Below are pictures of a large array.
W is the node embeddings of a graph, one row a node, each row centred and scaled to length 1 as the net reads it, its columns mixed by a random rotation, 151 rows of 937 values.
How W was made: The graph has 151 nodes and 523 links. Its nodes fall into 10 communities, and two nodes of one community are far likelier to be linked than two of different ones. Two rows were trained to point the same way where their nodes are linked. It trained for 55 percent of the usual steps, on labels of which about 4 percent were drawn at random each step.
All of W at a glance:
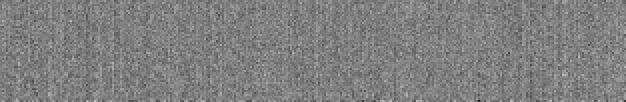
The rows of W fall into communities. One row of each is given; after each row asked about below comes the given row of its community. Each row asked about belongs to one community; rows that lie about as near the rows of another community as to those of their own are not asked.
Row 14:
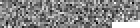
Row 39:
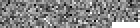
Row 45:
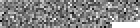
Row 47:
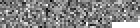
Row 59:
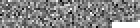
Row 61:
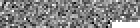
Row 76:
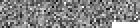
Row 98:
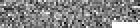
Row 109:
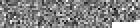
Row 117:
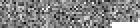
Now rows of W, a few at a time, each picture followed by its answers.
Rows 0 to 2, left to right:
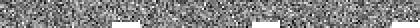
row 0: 45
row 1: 76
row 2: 98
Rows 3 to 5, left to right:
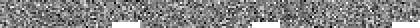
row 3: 76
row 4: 109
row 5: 98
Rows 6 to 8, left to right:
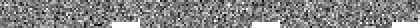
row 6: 117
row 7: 59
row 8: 39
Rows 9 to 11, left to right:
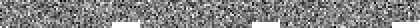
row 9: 59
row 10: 59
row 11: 47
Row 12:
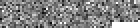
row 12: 98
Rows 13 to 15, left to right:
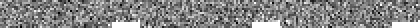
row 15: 76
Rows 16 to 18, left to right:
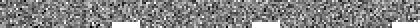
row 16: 98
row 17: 61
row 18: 59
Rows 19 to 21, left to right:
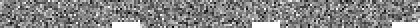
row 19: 45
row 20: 45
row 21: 59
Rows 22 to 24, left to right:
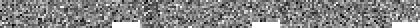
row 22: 14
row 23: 109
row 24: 39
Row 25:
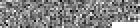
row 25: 59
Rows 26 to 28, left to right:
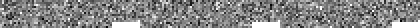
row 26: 109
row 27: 61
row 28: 109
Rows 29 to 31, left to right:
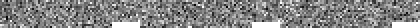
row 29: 39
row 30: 14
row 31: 59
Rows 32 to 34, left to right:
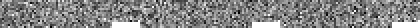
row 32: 98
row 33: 76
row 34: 47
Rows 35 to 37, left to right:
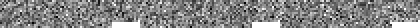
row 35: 117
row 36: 76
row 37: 45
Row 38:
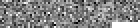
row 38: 98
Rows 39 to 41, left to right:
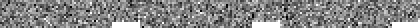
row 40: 14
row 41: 109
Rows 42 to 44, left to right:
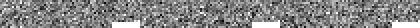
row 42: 76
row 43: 14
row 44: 98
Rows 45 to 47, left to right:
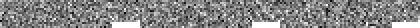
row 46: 14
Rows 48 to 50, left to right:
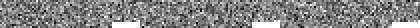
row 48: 47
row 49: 14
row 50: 109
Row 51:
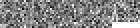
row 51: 45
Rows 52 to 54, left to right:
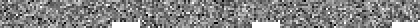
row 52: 109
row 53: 98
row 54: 98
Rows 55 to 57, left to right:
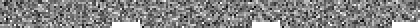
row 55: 39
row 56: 14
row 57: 14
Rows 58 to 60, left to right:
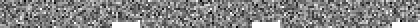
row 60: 109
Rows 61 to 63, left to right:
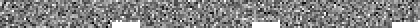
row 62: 45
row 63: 47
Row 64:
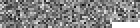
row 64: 45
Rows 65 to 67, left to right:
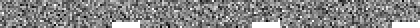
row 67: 59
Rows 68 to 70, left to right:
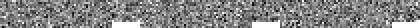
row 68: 14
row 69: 59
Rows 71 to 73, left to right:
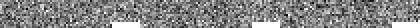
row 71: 45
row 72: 47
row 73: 98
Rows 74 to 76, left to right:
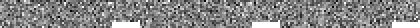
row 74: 76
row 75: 76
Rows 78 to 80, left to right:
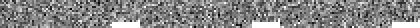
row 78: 117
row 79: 117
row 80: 117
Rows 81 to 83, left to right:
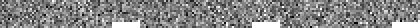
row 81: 117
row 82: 47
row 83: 109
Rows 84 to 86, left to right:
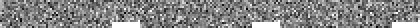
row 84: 45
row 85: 45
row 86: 59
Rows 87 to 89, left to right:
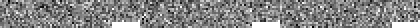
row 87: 39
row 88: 109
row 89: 45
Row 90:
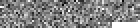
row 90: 59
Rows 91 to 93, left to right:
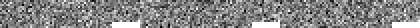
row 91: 117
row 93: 47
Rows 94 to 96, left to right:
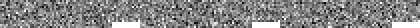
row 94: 39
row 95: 45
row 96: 14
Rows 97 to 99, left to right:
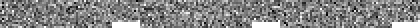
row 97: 61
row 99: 47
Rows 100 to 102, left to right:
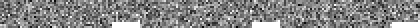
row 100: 39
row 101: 109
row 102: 117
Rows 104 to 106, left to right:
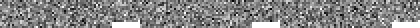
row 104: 47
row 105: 117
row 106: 47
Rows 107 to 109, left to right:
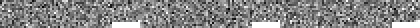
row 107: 98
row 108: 76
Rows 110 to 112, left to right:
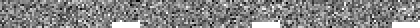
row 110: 61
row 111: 76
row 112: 76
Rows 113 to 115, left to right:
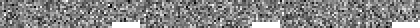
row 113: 109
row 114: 39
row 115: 98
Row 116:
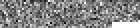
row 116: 76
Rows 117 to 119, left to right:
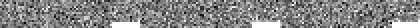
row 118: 61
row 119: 14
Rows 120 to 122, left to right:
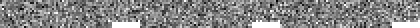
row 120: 98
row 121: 61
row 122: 47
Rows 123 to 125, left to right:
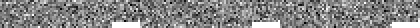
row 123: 61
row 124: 45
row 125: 117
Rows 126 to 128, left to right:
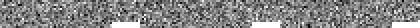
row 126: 117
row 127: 39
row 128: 59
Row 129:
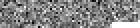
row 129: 117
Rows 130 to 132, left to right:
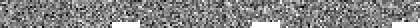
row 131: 98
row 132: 59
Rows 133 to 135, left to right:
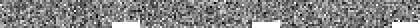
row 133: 47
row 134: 45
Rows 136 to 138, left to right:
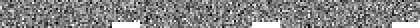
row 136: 45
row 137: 39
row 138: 59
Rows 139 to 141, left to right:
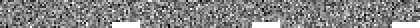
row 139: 47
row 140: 59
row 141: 59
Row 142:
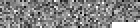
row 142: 59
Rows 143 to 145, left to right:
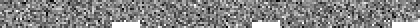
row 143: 47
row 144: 61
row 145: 14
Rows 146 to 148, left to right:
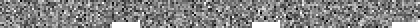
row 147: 76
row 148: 109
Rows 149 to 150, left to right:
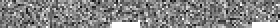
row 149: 117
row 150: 76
